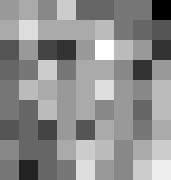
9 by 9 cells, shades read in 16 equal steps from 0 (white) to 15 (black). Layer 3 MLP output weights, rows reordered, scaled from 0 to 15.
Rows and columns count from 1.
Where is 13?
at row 9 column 2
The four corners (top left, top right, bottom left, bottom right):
6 15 8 1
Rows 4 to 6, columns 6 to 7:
5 7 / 2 6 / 7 6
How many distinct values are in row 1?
7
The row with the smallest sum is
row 5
